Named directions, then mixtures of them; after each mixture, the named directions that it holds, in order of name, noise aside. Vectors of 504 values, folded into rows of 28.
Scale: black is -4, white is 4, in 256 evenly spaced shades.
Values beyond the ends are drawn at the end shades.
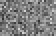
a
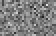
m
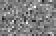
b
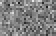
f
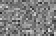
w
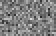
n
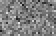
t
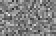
m, n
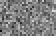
a, t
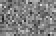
a, b, n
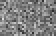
a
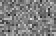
n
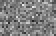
a, b, t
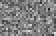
n, w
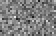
t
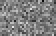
a, b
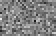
b, t, w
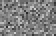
a, b, m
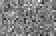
b, f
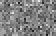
f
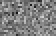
b, f, m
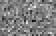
b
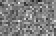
f, w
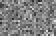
f, w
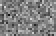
a, n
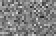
f, m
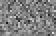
n, t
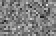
m, n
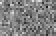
f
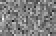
a, b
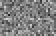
n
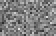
a, m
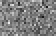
f, m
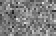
f, t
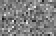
b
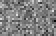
f, w
